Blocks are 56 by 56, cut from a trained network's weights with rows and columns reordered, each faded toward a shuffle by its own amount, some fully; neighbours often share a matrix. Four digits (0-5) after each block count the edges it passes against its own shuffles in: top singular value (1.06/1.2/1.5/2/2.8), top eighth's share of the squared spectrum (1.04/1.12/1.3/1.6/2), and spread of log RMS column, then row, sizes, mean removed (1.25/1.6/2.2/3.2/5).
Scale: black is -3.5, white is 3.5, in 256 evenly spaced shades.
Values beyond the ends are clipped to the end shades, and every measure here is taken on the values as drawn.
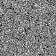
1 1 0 0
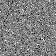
0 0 0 0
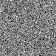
0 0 0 0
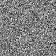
1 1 0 0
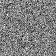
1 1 0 0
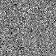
2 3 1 1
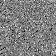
0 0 0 0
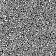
1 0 0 0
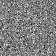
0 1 0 0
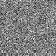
3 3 1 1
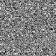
3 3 1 2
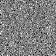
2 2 0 1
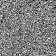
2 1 0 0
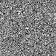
1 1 0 0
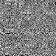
3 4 1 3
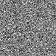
2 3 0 1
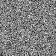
0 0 0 0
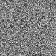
2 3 0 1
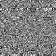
3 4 0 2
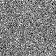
2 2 0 0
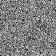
2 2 0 0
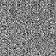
3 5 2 2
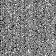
2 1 0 0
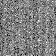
2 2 0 0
